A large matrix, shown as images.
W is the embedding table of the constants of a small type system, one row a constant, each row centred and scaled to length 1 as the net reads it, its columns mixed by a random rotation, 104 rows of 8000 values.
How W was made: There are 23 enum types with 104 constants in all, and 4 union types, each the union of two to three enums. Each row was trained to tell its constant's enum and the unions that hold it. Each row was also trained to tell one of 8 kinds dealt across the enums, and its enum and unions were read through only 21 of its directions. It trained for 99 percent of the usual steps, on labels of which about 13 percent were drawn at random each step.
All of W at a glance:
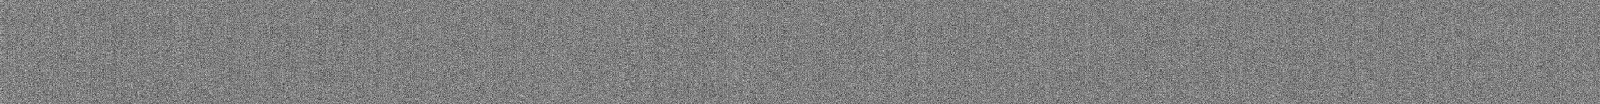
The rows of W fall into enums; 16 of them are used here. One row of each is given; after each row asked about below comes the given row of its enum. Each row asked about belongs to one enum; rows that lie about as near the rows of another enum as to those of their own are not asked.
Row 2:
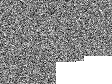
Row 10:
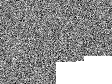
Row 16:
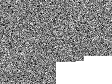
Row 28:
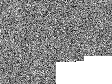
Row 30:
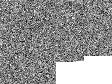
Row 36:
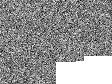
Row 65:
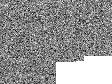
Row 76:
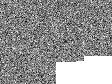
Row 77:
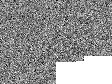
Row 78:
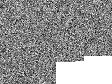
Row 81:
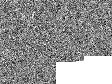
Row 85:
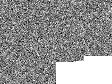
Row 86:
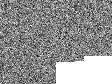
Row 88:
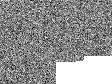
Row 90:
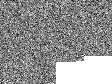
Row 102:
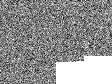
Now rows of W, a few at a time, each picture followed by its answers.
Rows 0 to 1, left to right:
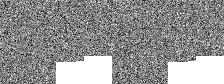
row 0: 36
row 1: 30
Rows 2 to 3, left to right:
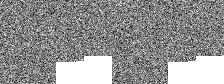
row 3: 16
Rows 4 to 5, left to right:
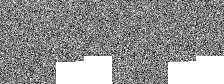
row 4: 65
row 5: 102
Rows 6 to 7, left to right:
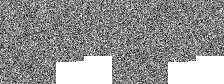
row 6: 65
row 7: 76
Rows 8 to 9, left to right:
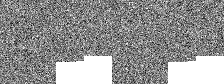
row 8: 76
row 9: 78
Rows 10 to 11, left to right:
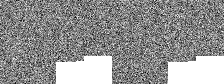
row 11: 30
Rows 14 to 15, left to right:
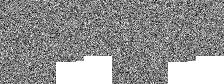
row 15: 85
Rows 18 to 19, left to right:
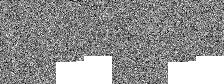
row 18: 102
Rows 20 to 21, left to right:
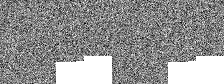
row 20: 102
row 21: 86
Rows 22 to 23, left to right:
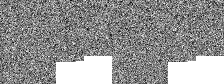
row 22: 102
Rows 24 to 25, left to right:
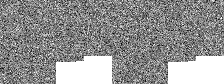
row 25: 16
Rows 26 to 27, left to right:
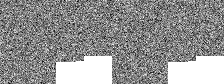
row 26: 36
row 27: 30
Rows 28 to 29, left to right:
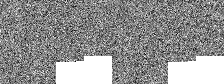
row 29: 102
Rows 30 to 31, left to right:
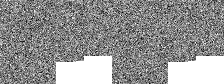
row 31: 30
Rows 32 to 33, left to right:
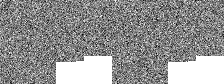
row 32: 36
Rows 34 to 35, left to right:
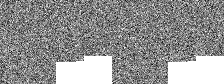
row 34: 2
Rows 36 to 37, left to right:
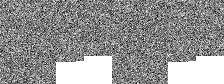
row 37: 30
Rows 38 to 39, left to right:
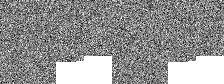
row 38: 90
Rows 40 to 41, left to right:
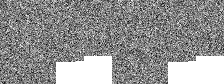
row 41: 78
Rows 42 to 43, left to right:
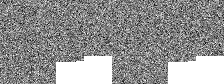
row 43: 36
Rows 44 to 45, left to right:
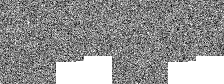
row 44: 78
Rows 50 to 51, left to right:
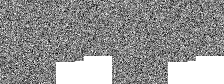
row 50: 85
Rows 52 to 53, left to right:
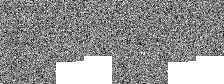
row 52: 81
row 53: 36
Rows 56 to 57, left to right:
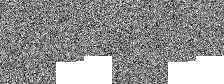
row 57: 16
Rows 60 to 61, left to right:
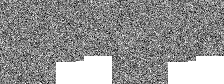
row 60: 76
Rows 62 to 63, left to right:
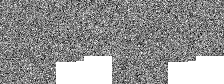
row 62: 90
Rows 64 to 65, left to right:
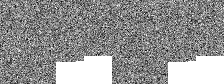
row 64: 10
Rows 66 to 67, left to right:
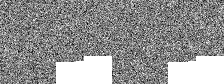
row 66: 85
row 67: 90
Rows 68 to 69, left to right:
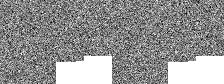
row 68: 16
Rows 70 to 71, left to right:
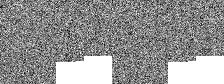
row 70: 78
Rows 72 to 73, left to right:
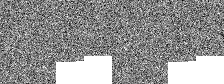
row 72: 10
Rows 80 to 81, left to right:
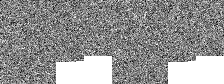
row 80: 76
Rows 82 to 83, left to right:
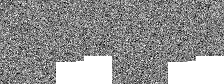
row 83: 85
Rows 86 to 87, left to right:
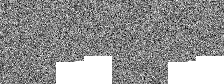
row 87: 65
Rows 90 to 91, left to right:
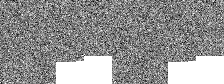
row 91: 16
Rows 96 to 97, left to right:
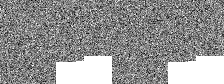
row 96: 86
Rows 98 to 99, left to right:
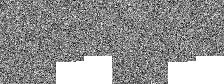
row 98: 78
